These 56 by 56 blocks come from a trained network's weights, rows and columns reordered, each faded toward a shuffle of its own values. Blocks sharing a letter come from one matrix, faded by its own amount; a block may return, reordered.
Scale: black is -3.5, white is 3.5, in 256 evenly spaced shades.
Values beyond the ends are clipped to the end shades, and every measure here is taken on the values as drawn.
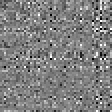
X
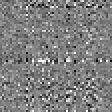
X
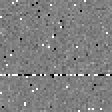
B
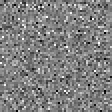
B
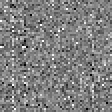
B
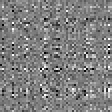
X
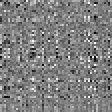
X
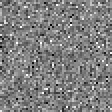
B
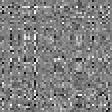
X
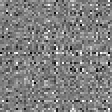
X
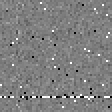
B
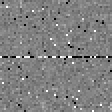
B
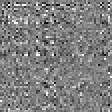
X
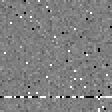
B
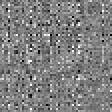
X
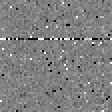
B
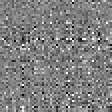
X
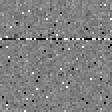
B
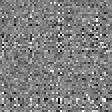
X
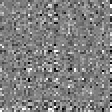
X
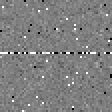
B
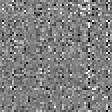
X
